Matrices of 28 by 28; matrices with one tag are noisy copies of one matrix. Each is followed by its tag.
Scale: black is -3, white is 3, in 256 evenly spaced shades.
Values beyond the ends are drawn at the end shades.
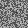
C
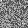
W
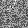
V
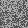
V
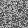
V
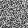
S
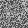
S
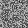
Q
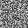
Q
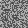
Q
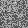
V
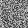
Q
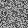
C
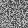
W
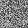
W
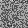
Q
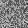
W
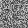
Q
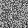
Q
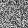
W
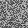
S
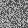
W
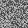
W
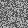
C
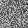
W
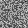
Q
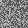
W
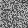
Q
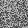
V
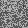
V
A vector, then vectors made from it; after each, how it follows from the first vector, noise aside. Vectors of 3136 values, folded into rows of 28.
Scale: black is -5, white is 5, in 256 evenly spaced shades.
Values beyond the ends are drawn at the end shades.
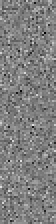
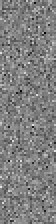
copied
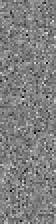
reversed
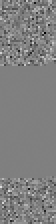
partly zeroed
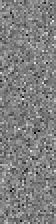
reversed
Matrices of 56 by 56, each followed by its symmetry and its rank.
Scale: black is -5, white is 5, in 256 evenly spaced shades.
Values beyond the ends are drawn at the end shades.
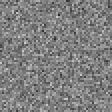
neither, full rank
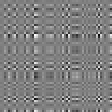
symmetric, rank one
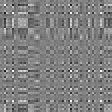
symmetric, rank two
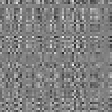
neither, rank three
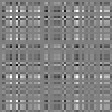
symmetric, rank one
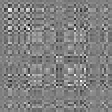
symmetric, rank three
